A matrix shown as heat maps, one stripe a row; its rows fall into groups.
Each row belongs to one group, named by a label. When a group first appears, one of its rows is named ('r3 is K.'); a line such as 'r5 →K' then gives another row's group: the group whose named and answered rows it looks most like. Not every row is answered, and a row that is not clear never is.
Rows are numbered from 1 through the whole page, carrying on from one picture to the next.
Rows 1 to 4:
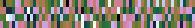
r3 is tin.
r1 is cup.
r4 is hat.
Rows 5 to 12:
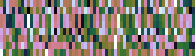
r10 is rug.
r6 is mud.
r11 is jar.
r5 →cup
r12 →mud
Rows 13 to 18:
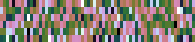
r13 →hat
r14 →mud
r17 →tin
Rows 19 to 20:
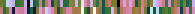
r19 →tin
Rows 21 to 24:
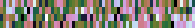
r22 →tin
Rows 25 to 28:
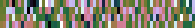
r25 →hat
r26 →tin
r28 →cup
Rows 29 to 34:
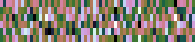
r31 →hat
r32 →rug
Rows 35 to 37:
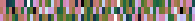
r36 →hat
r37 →rug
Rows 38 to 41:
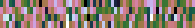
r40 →cup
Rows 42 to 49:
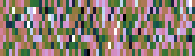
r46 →rug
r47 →jar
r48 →cup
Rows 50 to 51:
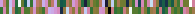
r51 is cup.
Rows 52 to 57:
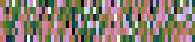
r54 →rug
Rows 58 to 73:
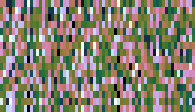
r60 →cup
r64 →hat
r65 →hat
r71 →tin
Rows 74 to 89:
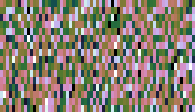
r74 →mud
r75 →tin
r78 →tin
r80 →rug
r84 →rug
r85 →hat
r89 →hat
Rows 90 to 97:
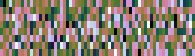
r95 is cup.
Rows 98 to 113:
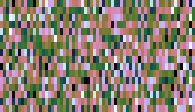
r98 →hat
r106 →rug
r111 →hat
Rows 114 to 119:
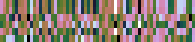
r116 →mud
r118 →rug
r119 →tin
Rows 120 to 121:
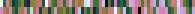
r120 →mud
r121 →rug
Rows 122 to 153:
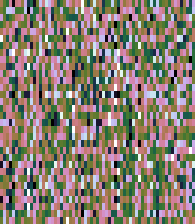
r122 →hat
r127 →mud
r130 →jar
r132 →jar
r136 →rug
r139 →cup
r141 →jar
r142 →rug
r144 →cup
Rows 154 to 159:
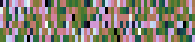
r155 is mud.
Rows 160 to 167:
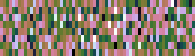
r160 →jar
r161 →rug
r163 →cup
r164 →rug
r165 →hat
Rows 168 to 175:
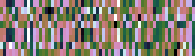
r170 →rug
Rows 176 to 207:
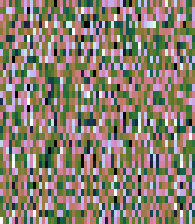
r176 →cup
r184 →hat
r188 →tin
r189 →mud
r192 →cup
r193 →cup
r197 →cup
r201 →rug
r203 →rug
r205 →hat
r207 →mud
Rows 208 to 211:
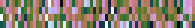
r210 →mud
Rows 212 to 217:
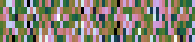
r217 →hat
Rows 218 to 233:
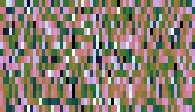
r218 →tin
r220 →jar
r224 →jar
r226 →cup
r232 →mud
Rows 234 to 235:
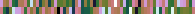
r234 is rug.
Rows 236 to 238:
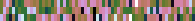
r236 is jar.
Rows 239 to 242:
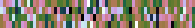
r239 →mud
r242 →jar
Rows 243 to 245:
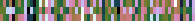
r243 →hat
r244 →tin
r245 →hat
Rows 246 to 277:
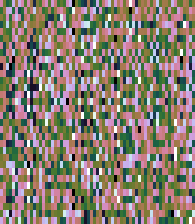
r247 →jar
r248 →cup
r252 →hat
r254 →hat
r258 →hat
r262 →hat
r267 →hat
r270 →mud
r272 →mud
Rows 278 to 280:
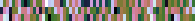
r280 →cup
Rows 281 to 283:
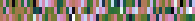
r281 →hat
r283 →jar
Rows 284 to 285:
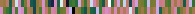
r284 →cup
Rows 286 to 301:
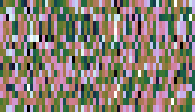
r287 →tin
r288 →mud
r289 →rug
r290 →rug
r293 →tin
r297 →jar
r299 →rug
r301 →tin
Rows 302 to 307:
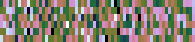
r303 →tin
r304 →rug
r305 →cup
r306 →tin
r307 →mud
